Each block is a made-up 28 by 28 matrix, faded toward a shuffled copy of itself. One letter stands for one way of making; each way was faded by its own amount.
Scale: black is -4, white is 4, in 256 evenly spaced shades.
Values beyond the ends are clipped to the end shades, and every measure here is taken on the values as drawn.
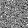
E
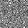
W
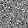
E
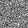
E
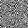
W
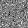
E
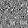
W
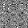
W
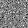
E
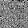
W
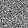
E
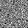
E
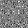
W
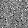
E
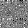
W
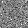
E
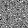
E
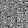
W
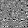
W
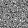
E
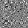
W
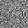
W
